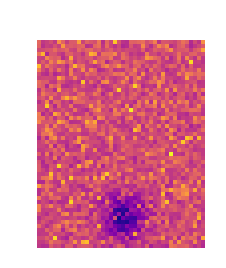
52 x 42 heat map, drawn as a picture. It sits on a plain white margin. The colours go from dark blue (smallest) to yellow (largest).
Mirror symmetry: none. Dips: one, in the bottom middle. Ninth with the lowest average: bottom middle. Average level on the scale: 50%.
